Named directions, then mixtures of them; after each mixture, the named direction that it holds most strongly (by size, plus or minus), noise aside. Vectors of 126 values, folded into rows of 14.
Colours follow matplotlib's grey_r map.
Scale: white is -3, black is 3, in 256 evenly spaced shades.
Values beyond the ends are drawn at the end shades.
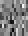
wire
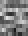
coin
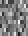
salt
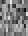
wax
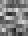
coin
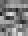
coin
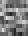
coin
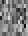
wax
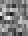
coin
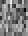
wax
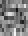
coin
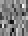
wire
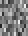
salt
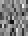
wire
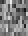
wax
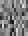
wire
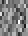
salt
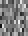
salt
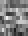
coin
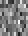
salt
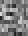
coin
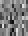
wire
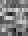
coin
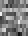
coin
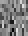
wire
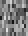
wax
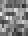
coin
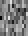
wax
